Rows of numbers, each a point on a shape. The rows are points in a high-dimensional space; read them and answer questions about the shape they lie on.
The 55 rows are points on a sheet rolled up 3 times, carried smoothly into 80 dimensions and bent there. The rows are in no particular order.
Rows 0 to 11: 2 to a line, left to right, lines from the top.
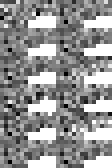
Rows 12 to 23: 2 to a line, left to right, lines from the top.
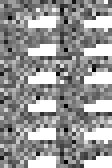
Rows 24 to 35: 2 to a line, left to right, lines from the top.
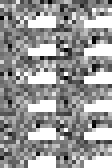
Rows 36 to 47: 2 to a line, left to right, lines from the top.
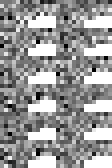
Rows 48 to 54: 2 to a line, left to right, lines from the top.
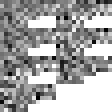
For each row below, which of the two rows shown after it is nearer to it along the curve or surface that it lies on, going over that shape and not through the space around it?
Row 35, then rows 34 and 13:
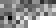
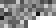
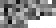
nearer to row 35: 34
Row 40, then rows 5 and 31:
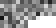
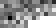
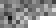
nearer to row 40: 5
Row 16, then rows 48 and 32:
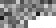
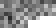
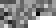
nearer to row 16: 32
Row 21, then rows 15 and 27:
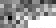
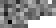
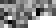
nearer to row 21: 15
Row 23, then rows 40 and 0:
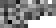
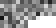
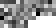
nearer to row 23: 0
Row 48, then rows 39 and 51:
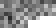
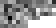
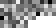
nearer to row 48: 39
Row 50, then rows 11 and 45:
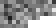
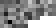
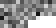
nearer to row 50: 11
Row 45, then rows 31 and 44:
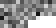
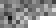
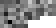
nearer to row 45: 44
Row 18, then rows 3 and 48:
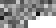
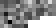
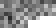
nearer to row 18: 3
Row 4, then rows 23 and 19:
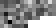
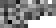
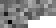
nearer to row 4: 19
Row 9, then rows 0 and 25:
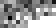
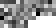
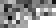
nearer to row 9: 25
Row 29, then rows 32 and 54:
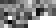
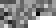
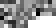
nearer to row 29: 54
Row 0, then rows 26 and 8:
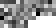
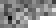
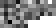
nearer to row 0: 8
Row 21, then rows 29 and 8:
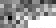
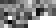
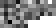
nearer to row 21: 8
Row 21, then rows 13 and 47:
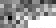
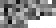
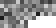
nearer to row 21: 47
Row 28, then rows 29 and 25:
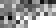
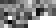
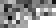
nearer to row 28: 25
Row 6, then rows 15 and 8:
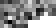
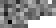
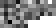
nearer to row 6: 8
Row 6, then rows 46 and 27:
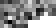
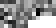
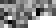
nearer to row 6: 27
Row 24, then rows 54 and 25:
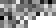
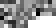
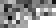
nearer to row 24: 54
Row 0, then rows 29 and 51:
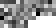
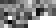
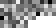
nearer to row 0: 51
